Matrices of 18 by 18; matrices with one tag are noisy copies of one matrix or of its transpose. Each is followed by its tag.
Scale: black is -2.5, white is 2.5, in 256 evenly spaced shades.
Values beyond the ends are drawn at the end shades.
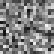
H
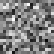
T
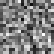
H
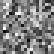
T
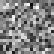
T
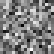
T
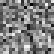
H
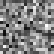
H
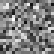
T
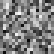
T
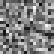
H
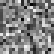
H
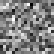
T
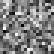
T
